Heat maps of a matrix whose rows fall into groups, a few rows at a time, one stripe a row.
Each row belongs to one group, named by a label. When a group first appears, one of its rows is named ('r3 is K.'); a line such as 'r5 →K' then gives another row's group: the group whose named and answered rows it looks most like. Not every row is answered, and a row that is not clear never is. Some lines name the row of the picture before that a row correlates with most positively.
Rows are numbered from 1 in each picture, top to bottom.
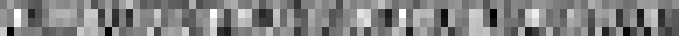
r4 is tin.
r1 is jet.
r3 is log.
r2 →log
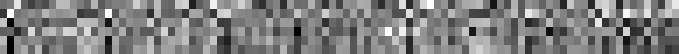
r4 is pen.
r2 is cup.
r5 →tin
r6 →tin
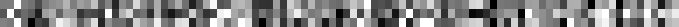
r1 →log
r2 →cup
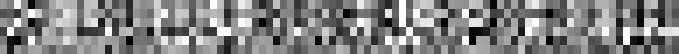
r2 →pen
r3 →log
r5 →pen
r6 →tin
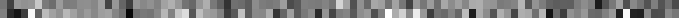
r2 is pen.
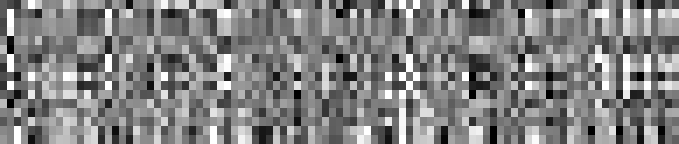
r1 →pen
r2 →cup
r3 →cup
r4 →cup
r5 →tin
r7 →cup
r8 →cup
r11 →pen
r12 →tin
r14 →pen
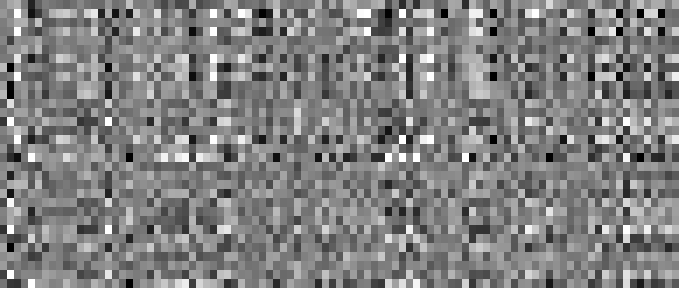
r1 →jet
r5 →tin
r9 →log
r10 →tin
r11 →tin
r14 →cup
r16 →log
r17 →tin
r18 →pen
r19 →jet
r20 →tin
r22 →tin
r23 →cup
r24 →jet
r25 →jet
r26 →cup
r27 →pen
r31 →cup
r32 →pen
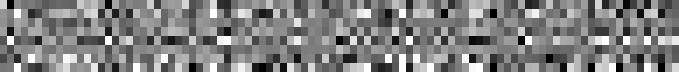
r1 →tin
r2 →log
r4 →tin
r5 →cup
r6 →tin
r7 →pen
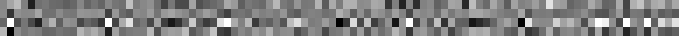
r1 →jet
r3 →cup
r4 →tin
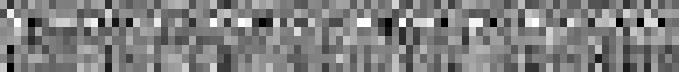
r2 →cup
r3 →log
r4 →jet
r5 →jet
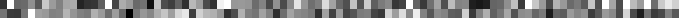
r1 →cup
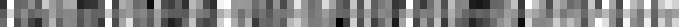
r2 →cup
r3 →cup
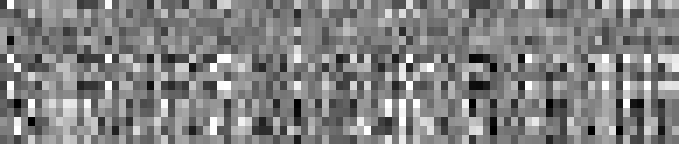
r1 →cup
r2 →pen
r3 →jet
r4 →jet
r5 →tin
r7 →cup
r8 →log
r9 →pen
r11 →cup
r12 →pen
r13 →pen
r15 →log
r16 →pen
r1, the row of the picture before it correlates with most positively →1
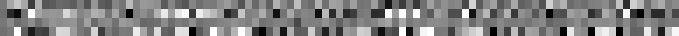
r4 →log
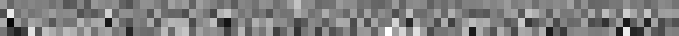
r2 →cup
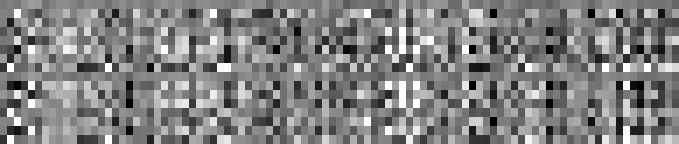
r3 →tin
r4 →pen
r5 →log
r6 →pen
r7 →tin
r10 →pen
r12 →pen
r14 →log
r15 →pen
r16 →cup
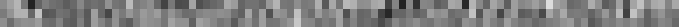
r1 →jet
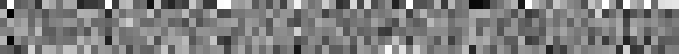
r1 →cup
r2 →tin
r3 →jet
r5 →tin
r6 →pen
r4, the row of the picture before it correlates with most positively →2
